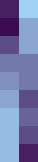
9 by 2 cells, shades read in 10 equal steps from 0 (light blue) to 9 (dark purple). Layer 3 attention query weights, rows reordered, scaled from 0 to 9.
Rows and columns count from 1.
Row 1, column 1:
8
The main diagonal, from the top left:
8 2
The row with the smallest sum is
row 7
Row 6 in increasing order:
2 6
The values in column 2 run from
0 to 8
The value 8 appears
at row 1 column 1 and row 9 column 2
